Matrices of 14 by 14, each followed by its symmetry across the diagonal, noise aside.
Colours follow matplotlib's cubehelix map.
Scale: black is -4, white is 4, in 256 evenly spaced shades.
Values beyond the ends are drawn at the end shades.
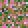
neither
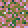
neither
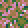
symmetric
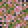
symmetric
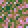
symmetric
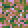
neither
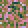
neither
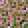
symmetric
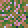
symmetric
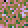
neither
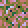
symmetric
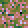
neither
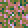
neither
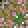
symmetric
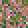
neither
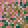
symmetric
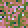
neither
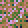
symmetric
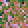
neither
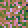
neither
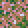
symmetric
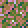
symmetric
